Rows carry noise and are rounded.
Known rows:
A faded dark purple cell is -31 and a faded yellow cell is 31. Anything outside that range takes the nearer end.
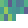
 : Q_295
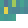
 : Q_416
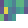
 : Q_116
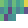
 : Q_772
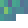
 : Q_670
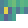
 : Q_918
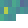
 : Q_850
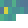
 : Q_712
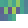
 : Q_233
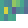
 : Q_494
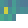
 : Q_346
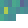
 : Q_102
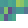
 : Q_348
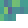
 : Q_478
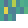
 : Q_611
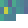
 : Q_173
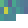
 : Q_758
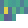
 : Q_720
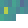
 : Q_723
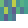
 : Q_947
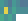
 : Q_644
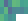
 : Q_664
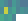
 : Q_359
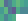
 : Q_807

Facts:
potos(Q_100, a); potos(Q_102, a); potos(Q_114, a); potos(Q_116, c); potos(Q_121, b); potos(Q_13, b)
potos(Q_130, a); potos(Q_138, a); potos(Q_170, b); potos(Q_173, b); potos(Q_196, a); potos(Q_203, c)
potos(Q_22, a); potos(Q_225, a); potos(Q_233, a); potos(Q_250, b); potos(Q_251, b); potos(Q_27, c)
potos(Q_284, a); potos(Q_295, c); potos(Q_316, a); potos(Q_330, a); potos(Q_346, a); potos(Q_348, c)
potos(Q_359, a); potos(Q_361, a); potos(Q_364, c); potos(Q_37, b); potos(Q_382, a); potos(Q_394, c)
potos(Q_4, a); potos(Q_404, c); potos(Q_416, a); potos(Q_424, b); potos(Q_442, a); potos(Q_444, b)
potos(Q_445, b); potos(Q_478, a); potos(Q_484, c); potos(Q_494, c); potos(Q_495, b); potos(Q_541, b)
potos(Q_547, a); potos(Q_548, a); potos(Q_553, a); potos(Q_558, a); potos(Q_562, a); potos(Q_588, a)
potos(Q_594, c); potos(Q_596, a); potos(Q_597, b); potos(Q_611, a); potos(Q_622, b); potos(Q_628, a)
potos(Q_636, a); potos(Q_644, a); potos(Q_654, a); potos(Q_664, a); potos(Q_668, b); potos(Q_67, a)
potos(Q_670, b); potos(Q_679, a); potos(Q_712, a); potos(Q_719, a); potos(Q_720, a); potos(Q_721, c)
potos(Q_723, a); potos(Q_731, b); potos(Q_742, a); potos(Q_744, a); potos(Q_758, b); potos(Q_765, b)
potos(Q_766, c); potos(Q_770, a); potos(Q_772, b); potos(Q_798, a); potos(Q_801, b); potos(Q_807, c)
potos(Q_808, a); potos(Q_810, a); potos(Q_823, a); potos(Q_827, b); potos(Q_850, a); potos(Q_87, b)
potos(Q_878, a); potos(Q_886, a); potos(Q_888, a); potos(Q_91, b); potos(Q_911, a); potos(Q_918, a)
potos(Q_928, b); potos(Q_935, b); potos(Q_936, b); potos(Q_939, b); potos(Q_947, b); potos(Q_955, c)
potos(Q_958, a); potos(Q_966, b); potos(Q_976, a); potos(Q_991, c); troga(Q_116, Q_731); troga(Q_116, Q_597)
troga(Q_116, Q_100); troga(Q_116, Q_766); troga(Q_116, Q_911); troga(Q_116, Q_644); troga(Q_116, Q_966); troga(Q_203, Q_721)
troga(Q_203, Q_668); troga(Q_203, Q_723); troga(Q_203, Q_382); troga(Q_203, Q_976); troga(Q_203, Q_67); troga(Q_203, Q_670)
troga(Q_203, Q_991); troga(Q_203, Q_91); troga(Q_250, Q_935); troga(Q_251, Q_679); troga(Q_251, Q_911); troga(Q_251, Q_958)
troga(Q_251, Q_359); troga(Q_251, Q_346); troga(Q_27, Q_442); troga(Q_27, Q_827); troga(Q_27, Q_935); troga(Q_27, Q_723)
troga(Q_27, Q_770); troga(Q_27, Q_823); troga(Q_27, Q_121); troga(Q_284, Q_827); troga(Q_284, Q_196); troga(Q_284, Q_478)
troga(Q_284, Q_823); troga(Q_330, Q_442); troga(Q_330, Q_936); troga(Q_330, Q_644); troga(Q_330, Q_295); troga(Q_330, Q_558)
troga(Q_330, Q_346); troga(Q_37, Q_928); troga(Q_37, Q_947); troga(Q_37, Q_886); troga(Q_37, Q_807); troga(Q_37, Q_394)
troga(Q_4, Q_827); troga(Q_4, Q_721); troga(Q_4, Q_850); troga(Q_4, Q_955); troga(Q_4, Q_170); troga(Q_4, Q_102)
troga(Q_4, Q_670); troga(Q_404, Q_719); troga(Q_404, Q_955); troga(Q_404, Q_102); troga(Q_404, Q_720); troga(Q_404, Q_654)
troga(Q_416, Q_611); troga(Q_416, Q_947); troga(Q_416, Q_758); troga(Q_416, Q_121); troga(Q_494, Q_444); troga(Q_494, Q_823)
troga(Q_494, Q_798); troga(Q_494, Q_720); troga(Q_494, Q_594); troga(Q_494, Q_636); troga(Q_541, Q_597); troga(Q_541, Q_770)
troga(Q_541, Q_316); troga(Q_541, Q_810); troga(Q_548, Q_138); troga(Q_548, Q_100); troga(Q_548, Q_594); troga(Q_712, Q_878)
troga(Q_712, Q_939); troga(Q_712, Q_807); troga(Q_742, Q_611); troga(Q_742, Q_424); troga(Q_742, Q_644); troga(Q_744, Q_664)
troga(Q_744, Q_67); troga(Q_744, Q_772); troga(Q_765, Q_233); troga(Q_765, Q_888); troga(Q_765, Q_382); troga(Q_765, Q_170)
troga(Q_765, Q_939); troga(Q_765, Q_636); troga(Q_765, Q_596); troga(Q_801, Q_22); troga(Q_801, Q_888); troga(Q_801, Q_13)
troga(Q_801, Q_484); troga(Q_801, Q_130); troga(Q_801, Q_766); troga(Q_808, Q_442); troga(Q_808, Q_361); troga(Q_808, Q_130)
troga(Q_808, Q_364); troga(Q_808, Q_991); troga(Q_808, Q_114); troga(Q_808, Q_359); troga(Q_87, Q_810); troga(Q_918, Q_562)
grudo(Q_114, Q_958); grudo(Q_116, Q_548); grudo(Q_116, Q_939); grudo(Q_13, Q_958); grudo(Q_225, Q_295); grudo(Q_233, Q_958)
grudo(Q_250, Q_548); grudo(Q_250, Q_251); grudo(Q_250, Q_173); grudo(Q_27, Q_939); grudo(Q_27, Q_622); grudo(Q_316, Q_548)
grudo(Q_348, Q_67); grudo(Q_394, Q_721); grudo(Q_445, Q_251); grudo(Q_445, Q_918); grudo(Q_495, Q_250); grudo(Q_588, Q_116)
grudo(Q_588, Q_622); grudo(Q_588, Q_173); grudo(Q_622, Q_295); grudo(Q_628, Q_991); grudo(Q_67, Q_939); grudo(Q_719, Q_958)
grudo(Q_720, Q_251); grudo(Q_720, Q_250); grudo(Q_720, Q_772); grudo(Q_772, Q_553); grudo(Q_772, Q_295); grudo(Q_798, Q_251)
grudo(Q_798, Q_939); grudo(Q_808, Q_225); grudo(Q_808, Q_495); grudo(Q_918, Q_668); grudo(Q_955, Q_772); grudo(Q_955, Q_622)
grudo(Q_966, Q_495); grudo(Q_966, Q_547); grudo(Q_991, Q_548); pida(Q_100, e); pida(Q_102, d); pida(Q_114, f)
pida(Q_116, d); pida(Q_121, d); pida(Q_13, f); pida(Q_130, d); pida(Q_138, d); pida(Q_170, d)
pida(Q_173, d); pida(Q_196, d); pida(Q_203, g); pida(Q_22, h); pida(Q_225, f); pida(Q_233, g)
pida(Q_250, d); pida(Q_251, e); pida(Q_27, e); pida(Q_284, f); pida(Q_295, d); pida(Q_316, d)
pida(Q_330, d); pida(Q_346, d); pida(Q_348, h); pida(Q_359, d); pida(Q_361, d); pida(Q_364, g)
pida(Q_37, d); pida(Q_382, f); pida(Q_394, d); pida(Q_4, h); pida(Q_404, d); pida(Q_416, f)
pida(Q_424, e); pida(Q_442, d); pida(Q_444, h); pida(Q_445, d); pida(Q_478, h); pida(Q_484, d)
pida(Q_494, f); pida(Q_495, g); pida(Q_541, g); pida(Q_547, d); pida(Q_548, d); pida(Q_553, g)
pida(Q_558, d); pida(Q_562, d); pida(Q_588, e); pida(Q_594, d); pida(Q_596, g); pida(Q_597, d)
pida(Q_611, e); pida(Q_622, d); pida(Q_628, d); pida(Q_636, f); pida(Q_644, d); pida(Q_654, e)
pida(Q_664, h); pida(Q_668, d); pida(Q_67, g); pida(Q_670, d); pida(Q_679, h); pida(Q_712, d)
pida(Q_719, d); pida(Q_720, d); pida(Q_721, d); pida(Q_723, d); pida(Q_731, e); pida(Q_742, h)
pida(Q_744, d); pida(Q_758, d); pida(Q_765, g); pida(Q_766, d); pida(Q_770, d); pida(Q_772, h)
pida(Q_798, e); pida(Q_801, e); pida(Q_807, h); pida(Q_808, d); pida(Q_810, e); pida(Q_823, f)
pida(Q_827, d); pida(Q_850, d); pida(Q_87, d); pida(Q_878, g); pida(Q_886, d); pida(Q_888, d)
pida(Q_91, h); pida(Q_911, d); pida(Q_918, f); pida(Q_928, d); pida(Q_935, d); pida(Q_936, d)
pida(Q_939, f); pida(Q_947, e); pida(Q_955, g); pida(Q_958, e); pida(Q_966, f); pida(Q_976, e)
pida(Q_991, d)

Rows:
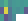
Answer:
Q_445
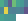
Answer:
Q_541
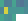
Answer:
Q_886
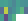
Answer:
Q_394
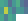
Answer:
Q_594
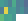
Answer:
Q_330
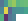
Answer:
Q_798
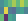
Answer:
Q_27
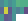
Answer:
Q_495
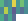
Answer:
Q_801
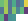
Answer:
Q_622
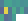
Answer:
Q_628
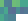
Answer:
Q_91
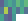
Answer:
Q_67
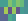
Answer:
Q_114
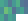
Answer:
Q_721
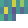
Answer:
Q_251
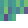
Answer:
Q_955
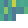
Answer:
Q_976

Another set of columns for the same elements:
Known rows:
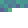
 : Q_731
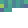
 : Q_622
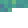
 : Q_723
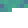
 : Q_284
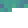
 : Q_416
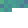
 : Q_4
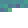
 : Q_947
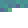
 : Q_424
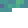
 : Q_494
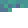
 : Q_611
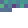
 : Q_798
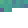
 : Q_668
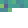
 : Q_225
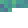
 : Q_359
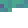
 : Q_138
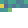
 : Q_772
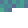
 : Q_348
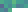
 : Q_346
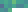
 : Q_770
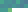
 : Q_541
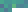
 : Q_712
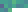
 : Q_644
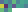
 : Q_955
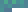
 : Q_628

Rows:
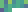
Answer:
Q_295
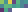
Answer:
Q_548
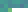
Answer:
Q_444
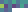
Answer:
Q_588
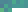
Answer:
Q_807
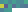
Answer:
Q_250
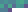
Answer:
Q_116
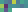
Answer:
Q_808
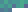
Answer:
Q_991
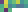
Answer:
Q_719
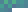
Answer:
Q_316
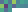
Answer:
Q_720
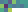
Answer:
Q_966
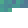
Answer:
Q_765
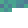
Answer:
Q_742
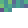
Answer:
Q_173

